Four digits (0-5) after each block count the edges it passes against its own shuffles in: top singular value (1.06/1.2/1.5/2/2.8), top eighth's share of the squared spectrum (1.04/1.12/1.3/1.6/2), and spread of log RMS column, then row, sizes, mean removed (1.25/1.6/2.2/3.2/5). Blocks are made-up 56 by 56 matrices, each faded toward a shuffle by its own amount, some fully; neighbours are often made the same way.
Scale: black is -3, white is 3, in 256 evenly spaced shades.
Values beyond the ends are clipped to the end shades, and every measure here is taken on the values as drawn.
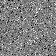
0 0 0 0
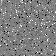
0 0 0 0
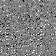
3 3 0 1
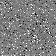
1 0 0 0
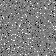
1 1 0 0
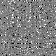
3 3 0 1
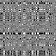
5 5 3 3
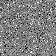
1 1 0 0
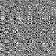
4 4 2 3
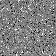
0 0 0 0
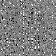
3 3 2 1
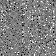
3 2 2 0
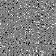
3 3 2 0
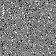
2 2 1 0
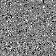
1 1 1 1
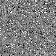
1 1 0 1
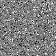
0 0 0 0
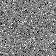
0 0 0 0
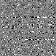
2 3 2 3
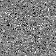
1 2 1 2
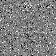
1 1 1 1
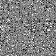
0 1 2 1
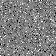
2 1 0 0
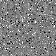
2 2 0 1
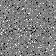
2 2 0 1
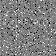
2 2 0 1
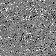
2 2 0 1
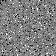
0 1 0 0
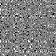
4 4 2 2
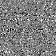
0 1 0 2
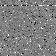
2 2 0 1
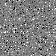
1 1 0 1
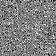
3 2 0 0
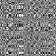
4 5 3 3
